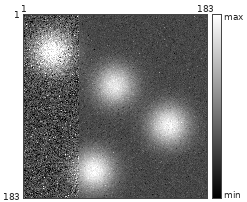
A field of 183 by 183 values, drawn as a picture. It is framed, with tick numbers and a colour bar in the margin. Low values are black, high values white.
Ninth with the highest average: top left. Seam: vertical, 30% of the way across, the right part calmer. Bumps: four. Average level on the scale: 40%. Histogram: skewed, a long tail of high values. Mirror symmetry: none. Slope: none.
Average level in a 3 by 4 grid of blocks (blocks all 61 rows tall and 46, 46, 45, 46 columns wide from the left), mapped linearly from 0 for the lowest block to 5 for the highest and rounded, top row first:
5 1 1 0
0 2 3 3
0 5 1 1
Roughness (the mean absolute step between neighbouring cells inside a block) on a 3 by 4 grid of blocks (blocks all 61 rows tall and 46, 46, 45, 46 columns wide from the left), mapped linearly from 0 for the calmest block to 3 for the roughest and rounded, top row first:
3100
3100
3100
